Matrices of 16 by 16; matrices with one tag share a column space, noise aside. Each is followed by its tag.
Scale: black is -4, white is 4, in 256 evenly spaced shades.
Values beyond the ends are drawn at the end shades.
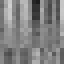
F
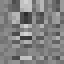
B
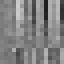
F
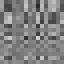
B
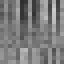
F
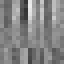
F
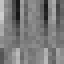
F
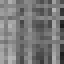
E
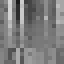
F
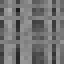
E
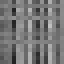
E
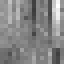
F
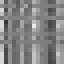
E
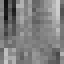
F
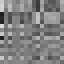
B
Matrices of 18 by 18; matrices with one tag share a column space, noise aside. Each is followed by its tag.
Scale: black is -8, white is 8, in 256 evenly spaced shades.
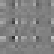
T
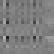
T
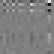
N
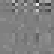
N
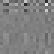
N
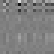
N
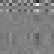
N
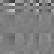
N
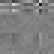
N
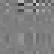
N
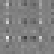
T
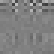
N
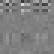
N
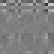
N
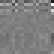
N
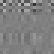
N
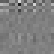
N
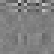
N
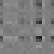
T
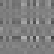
T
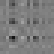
T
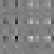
T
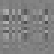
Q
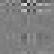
N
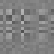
Q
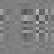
Q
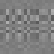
Q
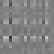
T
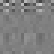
N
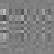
Q
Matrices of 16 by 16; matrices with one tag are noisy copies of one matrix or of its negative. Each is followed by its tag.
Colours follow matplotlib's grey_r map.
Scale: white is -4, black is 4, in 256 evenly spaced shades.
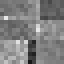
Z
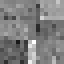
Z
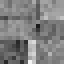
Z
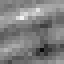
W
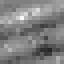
W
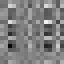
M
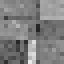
Z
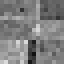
Z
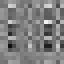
M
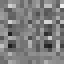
M
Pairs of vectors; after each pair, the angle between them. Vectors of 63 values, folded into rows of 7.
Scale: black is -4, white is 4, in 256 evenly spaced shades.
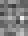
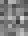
nearly parallel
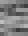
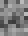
partly opposed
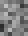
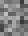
nearly parallel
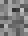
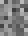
nearly parallel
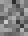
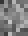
partly opposed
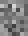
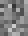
nearly opposite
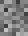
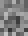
orthogonal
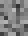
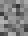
nearly parallel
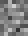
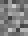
nearly parallel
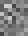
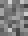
orthogonal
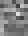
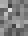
orthogonal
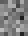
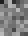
partly aligned
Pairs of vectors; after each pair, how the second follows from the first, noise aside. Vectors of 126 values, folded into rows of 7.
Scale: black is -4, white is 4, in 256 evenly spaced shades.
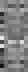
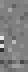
partly zeroed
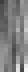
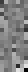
sign-scrambled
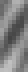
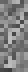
sign-scrambled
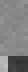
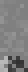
partly zeroed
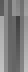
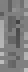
partly zeroed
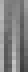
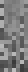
sign-scrambled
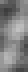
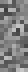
sign-scrambled
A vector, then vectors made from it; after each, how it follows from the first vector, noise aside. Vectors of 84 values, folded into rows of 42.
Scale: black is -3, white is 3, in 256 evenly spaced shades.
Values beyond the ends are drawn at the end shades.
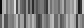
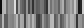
copied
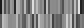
sign-scrambled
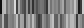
copied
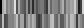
copied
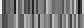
sign-scrambled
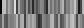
copied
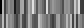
sign-scrambled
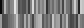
sign-scrambled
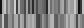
copied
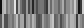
copied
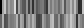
copied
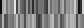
copied
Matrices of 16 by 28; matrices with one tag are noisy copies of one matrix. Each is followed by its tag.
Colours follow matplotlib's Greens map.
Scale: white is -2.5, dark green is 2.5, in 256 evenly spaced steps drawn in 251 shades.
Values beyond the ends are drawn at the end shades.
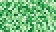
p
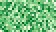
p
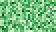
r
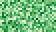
r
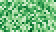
p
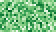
p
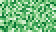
r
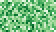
p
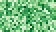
p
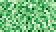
p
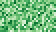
r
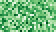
p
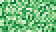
r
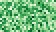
p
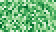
p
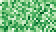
r
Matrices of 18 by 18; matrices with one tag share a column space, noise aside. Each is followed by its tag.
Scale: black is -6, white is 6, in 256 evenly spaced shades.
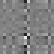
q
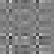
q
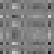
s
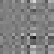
q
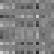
s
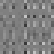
s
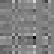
q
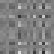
s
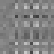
s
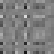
s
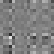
q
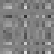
s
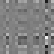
q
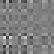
q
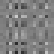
s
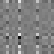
q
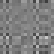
q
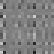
s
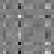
s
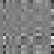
q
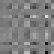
s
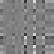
q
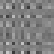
s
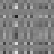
s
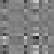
q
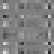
s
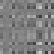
s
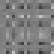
s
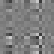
q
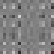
s
